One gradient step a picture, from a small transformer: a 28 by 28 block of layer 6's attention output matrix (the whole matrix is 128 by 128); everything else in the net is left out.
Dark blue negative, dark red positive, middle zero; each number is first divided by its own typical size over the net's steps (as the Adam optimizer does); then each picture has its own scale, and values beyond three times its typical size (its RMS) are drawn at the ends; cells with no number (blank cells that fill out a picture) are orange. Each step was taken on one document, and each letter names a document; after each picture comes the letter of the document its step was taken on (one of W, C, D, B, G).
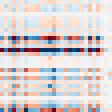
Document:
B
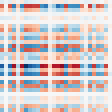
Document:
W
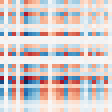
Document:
W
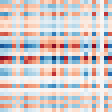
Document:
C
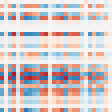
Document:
W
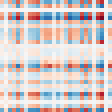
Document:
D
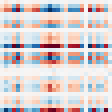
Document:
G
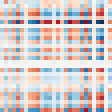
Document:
D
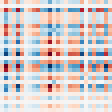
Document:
G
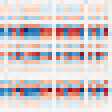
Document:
W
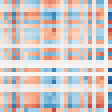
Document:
D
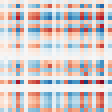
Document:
D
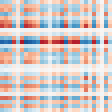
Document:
C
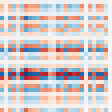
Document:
W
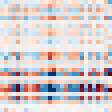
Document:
B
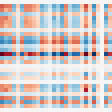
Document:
C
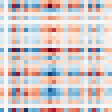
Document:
B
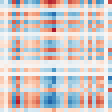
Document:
D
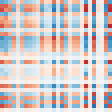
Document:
C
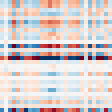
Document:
B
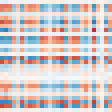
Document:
C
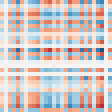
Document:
D
